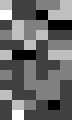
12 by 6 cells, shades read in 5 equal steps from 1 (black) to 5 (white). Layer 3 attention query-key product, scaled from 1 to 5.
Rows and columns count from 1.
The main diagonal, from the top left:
4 2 3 4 3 4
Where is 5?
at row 2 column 1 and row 12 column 2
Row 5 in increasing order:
2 2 2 3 3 4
